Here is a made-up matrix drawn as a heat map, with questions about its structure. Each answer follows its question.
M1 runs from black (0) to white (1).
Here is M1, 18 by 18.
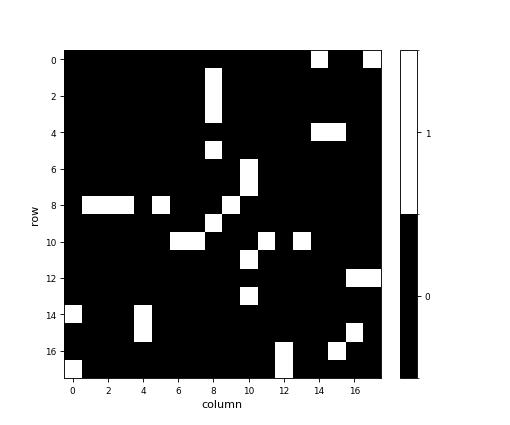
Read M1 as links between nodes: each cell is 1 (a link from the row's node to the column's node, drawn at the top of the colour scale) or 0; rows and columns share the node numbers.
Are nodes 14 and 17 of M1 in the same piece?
yes
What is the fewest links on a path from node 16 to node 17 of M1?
2
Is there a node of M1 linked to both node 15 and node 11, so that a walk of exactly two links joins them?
no
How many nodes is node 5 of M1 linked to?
1
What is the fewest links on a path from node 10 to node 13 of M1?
1
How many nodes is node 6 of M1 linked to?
1
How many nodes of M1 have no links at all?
0
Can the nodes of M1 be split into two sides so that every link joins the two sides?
no
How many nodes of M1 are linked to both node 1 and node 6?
0
